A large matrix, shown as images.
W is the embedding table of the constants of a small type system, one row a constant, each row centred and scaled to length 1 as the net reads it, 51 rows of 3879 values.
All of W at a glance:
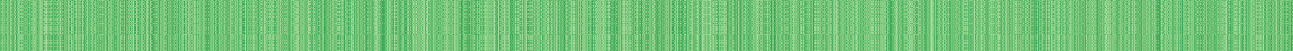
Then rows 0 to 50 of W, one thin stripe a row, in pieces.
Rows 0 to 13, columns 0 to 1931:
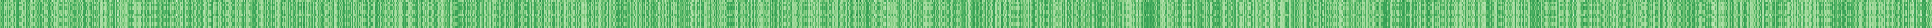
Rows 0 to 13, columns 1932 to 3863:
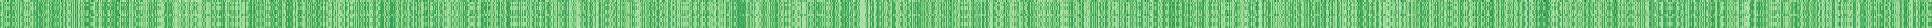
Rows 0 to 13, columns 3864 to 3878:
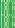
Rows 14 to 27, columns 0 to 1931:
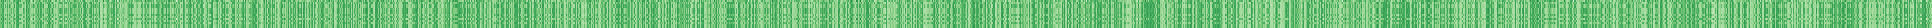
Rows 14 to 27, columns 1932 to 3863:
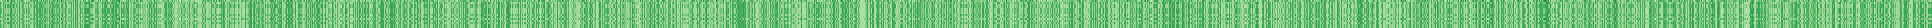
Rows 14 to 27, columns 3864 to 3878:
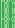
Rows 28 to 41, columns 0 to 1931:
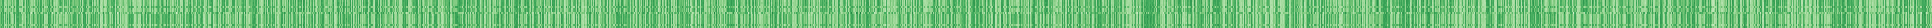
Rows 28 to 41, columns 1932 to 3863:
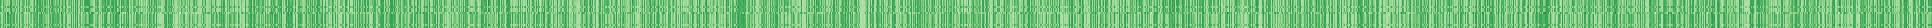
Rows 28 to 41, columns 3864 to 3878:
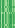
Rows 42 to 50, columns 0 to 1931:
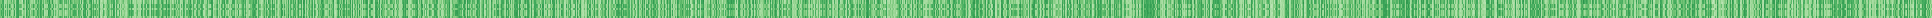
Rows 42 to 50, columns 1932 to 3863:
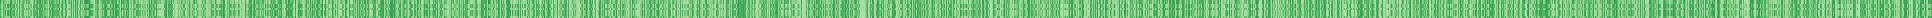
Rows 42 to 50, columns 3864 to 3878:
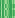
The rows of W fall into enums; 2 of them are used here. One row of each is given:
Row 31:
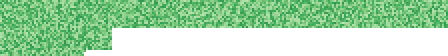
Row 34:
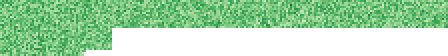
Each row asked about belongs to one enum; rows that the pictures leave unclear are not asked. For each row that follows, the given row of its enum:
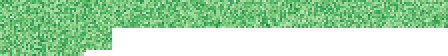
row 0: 34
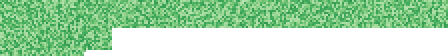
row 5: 31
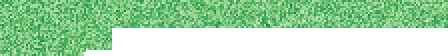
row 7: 34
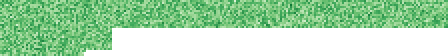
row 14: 34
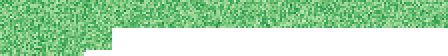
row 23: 34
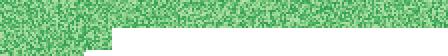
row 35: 31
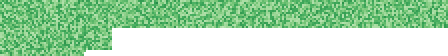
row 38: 31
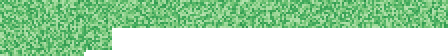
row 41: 31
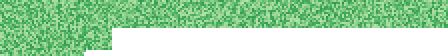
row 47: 31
